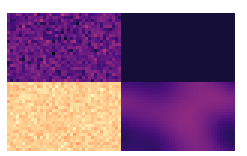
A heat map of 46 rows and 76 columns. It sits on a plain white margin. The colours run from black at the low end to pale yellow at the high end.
It is made of 2 by 2 panels. Panel 1,1: low, fine-grained. Panel 1,2: very low, flat. Panel 2,1: very high, fine-grained, faint in contrast. Panel 2,2: low, smooth.
